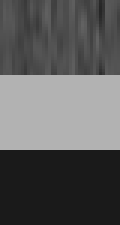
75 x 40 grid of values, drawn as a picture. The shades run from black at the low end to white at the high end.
The table splits into 3 rows of 1 panel. Panel 1,1: low, streaked downward, faint in contrast. Panel 2,1: high, flat. Panel 3,1: very low, flat.
